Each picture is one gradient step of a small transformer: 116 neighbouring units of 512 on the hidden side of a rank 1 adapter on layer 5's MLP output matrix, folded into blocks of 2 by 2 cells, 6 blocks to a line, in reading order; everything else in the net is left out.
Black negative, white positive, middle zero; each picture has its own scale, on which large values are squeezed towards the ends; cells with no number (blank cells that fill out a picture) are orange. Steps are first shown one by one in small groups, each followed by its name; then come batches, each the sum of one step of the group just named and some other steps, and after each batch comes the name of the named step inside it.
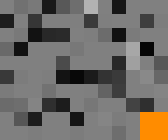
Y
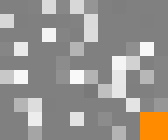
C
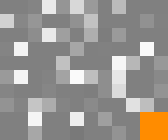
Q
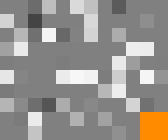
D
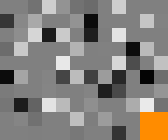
Q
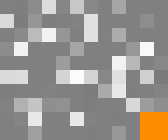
C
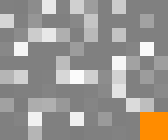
Q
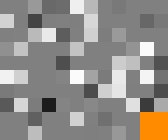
C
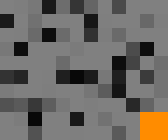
Y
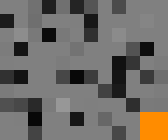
D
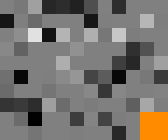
Y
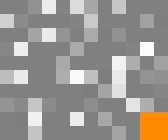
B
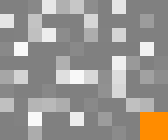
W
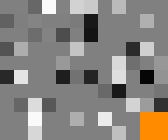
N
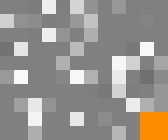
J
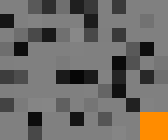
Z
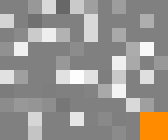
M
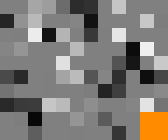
B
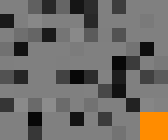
Z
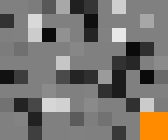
W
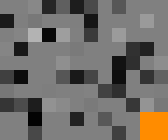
M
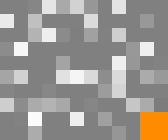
W
